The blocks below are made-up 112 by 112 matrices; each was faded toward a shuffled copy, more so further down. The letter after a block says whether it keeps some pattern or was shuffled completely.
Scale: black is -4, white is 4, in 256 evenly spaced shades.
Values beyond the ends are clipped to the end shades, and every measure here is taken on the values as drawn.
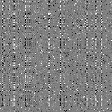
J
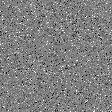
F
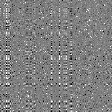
J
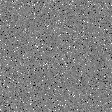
F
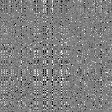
J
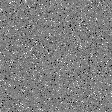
F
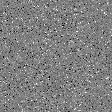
F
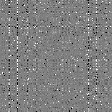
J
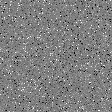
F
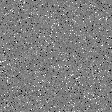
F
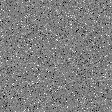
F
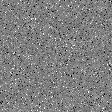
F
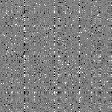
J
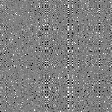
J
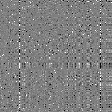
J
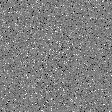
F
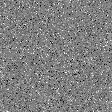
F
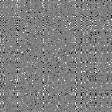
J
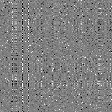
J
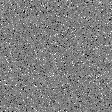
F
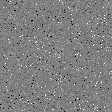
F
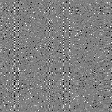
J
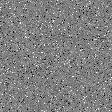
F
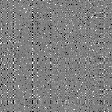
J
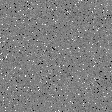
F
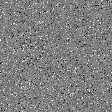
F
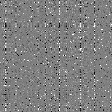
J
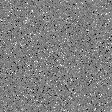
F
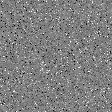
F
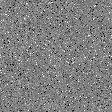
F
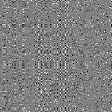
J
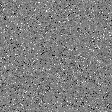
F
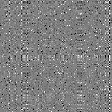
J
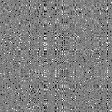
J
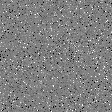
F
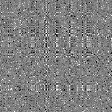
J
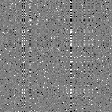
J
